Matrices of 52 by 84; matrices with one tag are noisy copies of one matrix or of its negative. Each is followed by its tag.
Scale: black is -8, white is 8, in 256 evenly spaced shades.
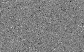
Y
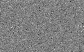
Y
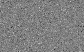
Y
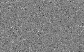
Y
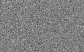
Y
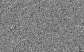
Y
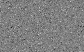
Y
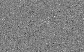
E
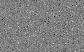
E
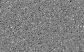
Y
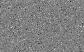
Y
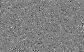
Y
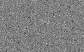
E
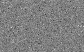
Y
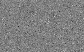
E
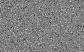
Y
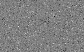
E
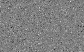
Y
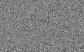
E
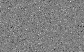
Y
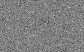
E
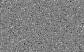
Y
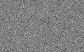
E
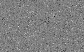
E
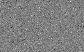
Y
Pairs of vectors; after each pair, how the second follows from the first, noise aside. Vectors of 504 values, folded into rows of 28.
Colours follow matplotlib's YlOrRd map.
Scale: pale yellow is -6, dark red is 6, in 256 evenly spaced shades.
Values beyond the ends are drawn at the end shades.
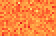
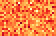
scaled up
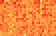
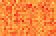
wrapped around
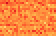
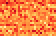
scaled up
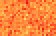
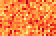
scaled up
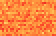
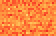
wrapped around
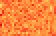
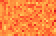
reversed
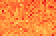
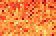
scaled up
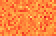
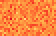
reversed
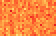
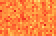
reversed
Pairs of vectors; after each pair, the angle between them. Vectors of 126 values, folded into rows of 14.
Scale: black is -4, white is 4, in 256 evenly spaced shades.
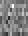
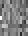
orthogonal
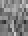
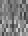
partly opposed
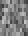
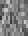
nearly parallel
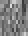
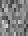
partly opposed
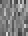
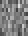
partly aligned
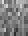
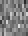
orthogonal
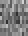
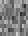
orthogonal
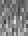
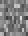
orthogonal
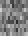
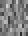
orthogonal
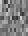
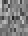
nearly parallel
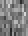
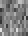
partly opposed
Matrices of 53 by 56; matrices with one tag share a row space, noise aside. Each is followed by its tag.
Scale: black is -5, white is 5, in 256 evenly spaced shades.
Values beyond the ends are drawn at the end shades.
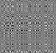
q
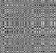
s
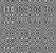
q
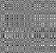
s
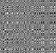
s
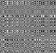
s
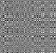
s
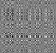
q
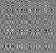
q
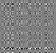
q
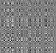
q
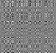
q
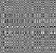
s
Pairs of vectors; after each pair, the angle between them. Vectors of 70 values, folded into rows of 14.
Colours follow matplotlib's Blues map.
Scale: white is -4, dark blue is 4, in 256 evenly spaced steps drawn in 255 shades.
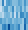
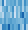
nearly parallel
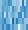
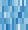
nearly parallel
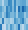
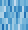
orthogonal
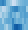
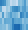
nearly parallel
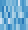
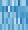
orthogonal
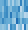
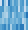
partly opposed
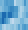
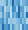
orthogonal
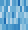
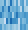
nearly opposite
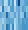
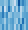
partly aligned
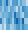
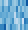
nearly opposite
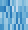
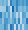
nearly opposite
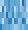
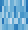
nearly opposite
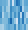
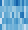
orthogonal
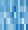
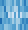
partly opposed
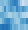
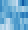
nearly opposite
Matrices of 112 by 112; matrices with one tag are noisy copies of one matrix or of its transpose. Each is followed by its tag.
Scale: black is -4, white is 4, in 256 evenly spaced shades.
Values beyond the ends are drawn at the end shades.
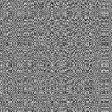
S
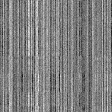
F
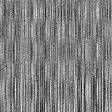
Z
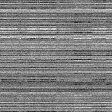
F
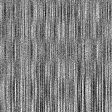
Z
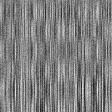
Z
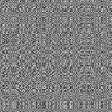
S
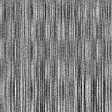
Z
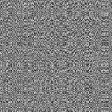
S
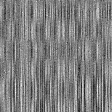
Z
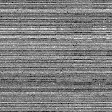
F
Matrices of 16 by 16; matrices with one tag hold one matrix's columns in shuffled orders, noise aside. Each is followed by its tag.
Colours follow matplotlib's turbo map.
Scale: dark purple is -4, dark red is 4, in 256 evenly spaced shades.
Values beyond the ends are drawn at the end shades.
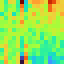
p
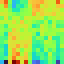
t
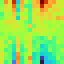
p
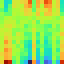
t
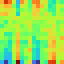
t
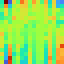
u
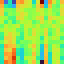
u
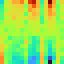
p
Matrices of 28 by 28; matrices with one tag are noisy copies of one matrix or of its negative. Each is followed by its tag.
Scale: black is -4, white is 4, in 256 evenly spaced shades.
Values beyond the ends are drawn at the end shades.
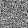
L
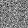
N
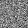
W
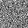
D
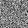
L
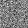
N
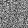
N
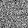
D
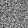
N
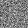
N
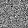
W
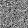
N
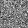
L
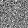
N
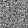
N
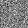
N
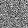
W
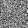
L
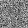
W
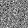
N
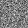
N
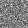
W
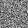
L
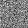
N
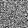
L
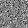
W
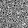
D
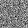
W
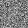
N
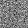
N
